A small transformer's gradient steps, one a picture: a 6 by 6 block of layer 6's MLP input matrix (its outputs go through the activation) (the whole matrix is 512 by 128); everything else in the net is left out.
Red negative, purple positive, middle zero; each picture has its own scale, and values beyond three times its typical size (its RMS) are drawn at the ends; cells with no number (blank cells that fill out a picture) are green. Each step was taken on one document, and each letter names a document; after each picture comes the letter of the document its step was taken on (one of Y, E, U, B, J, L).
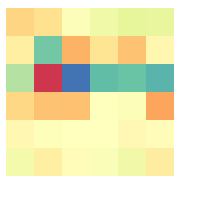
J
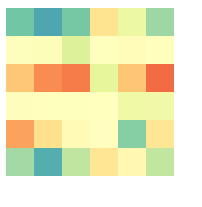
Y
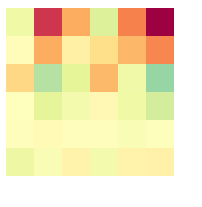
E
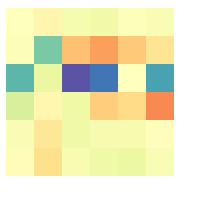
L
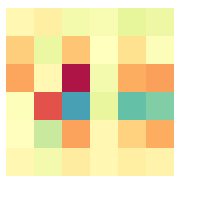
J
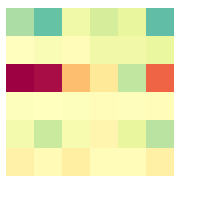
Y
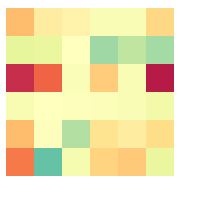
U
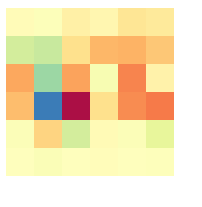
J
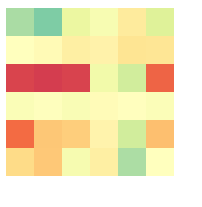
Y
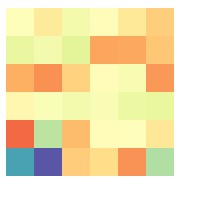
U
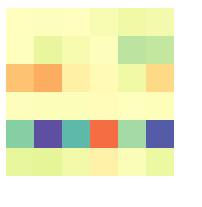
Y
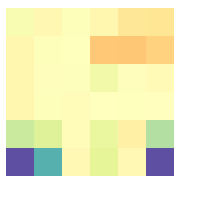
U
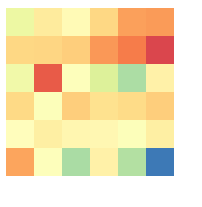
E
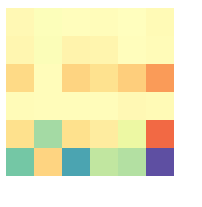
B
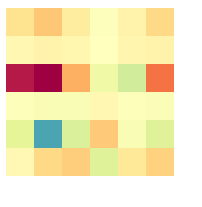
Y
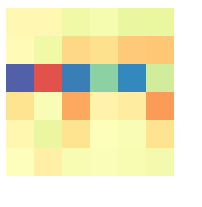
J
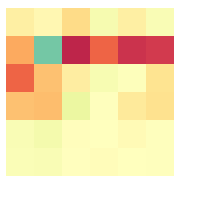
J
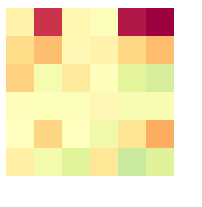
E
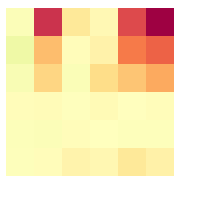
E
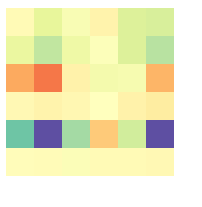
Y
